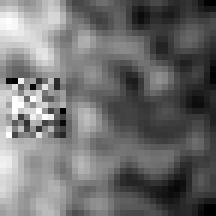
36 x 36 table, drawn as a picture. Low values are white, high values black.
Slope: up to the right. Ninth with the lowest average: top left. Odd rows or columns: none. Grain: blotchy. Roughest part: middle left. Odd patch: rougher, in the middle left.
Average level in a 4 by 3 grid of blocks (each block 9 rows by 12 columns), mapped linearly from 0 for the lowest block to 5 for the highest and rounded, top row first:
035 | 135 | 134 | 135
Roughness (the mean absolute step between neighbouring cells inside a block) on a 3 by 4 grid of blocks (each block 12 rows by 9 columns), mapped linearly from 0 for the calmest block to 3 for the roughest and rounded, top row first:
0000
3100
0000
